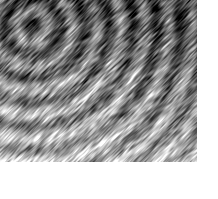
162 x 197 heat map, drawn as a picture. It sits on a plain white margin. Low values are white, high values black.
The field climbs toward the top. Neither half mirrors the other. Rings spread out from the top left.
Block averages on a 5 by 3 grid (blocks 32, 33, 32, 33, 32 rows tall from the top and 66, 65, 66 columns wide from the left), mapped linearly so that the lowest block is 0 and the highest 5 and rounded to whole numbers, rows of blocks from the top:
545
344
223
212
001
